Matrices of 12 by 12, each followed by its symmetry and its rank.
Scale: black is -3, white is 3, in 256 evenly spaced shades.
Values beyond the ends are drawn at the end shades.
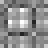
symmetric, rank two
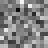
neither, full rank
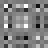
symmetric, rank one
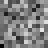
neither, full rank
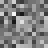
symmetric, rank two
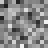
symmetric, full rank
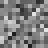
antisymmetric, full rank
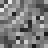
symmetric, full rank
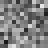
antisymmetric, full rank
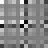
symmetric, rank one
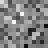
symmetric, full rank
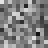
neither, full rank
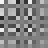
symmetric, rank one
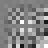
symmetric, rank two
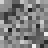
symmetric, full rank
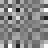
symmetric, rank two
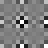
symmetric, rank one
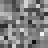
antisymmetric, full rank
